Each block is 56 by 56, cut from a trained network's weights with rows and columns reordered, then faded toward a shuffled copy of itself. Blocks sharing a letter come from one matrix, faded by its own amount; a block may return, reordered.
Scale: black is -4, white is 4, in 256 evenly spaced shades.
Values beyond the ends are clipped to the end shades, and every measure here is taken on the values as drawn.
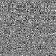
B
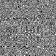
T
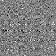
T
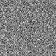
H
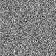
T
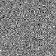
B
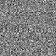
B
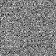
H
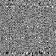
T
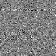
B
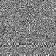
B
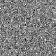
B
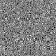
B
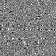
T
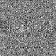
H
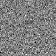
T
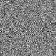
H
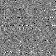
T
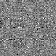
T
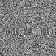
T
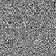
B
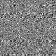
B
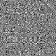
B
